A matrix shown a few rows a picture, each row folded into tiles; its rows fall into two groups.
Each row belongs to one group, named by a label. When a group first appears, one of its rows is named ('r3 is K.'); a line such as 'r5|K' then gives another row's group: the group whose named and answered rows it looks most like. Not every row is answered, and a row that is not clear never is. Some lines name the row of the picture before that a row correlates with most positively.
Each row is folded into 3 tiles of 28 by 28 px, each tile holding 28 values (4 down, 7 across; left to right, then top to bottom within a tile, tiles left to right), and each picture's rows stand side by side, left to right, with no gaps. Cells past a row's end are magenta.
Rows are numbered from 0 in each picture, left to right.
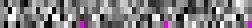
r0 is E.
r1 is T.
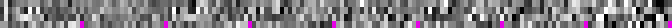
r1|T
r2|E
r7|T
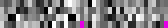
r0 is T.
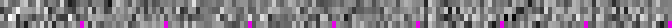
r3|T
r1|E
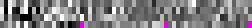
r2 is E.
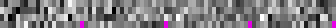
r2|T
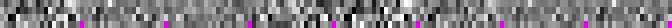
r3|T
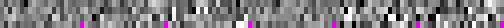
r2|E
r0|E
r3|E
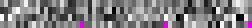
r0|T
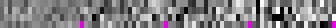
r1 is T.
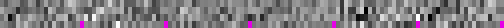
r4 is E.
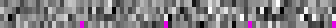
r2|T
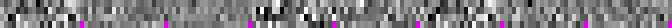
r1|E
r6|E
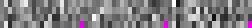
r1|T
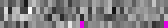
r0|E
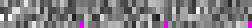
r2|E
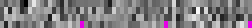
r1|E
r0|E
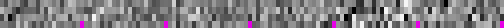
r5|E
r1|T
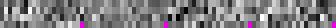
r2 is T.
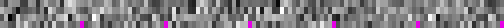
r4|T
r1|T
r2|E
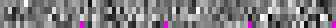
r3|T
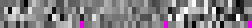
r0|E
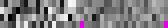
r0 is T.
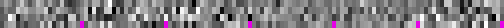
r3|E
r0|T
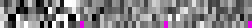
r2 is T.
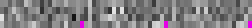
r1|E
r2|E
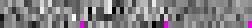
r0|T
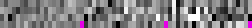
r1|T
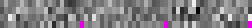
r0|T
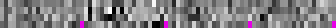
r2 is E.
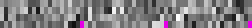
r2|T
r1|E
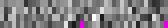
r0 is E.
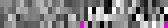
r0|T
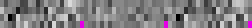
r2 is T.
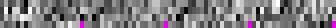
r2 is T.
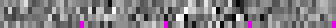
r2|T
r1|E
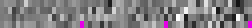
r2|T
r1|E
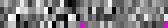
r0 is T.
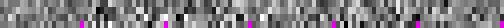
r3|T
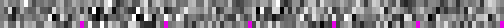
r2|T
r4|T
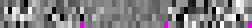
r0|E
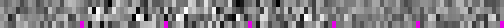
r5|T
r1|E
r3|E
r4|T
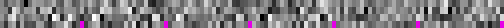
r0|E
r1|T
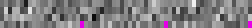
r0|E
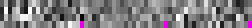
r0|E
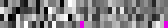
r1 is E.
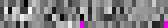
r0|E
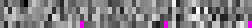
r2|E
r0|E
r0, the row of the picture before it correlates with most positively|0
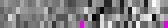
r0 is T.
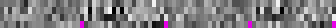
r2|T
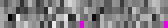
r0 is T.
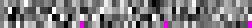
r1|T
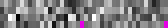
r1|T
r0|T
